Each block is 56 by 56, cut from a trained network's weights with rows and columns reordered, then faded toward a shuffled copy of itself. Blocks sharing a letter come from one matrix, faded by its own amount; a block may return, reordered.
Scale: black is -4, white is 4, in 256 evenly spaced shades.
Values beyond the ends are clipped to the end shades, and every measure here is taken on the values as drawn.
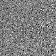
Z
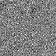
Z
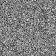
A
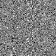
Z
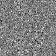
Z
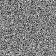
A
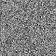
A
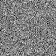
A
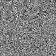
A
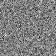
A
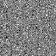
Z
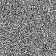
A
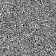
Z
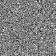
Z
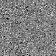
Z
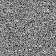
A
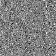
Z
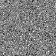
Z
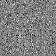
Z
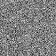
A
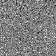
Z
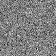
A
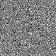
Z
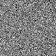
A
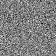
A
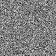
A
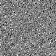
Z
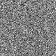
A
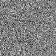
A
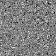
Z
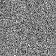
A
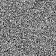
A
